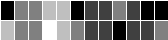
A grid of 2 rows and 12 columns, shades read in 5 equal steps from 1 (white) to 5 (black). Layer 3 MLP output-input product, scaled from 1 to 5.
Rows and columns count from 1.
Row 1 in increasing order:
2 2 3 3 3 4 4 4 5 5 5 5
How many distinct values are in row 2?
5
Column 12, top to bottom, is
5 3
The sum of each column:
7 6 6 3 4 8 8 8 8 8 9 8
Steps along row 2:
up same down up up up same up down same down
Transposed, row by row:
5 2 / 3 3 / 3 3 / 2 1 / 2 2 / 5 3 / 4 4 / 4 4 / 3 5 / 4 4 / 5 4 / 5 3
